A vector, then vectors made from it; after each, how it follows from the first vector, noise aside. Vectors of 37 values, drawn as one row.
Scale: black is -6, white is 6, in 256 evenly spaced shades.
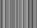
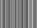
negated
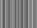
negated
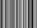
scaled up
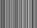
sign-scrambled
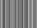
negated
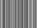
negated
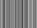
negated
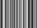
scaled up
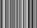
scaled up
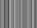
reversed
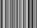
scaled up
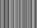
reversed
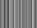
reversed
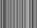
sign-scrambled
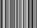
scaled up
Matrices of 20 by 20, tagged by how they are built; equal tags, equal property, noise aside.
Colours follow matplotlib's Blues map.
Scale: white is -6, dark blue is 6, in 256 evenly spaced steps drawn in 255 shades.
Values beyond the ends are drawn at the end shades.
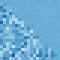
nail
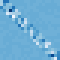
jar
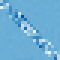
jar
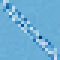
jar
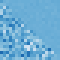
nail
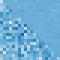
nail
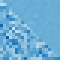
nail
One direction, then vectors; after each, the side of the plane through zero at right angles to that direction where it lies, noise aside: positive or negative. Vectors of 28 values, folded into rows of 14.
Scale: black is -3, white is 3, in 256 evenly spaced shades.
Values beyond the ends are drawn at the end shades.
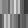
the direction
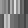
positive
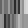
negative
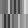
negative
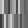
positive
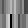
positive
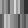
positive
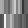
positive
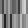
negative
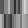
negative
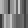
positive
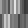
positive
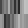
negative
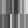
negative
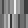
positive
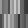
positive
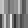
positive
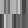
positive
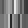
positive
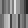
positive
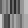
negative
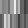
positive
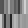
negative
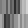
negative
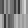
negative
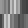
positive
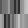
negative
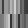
positive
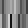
positive
